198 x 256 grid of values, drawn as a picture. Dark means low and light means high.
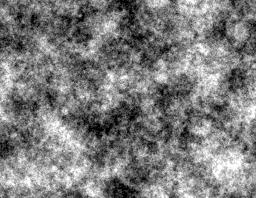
The values follow a bell shape. No row or column stands out. The halves do not mirror each other.
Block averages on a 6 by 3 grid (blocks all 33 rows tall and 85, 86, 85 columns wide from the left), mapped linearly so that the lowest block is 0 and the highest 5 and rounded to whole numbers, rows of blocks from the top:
113 | 213 | 333 | 203 | 314 | 525
